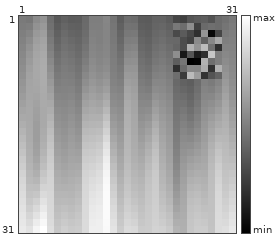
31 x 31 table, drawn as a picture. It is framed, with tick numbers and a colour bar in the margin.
Average level on the scale: 60%. Grain: streaks running down. Slope: up to the bottom. Odd patch: rougher, in the top right. Roughest part: top right. Ninth with the lowest average: top right.
